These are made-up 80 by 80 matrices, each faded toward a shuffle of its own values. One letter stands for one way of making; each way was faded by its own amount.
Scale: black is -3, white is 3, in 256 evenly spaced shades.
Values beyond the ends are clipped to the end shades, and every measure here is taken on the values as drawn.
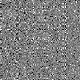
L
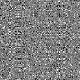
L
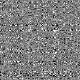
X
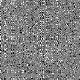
L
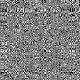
L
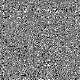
X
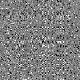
L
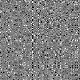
L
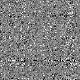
X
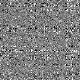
X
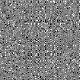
L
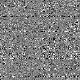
X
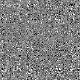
X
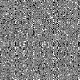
L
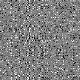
L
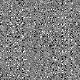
X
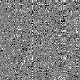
L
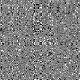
L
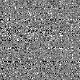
X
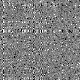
L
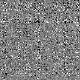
X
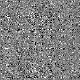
X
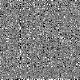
X
